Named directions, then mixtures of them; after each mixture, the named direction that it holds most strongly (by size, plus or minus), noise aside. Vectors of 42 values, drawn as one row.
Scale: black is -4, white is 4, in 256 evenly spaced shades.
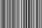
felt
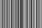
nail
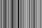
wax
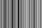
wax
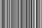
nail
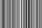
felt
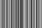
nail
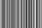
felt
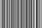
nail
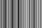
wax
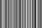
felt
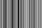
wax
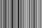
wax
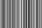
felt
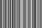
nail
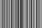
nail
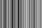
wax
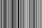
wax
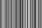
felt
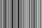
wax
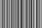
nail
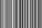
felt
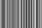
felt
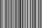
felt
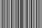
nail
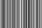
felt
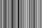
wax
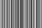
nail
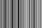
wax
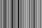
wax
